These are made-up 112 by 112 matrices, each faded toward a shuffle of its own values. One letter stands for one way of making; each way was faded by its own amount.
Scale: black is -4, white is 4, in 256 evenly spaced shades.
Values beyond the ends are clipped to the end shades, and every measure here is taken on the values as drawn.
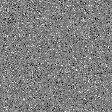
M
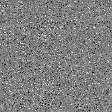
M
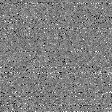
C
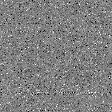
M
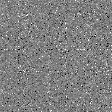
M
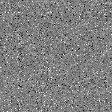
M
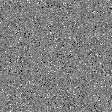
M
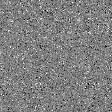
M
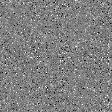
M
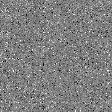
M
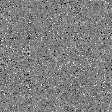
M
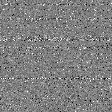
C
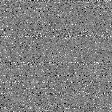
C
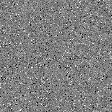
M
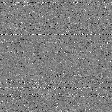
C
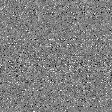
C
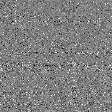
C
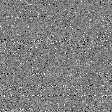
C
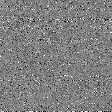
C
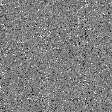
M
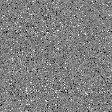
M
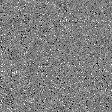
M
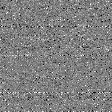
C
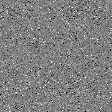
M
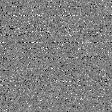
C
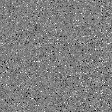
M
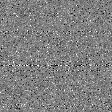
C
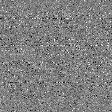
C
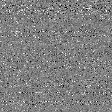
C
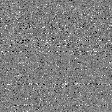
C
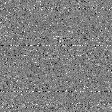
C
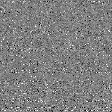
C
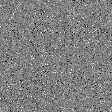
M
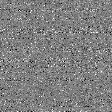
C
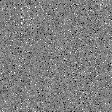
M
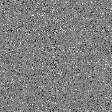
M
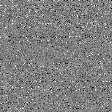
C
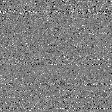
C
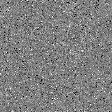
M
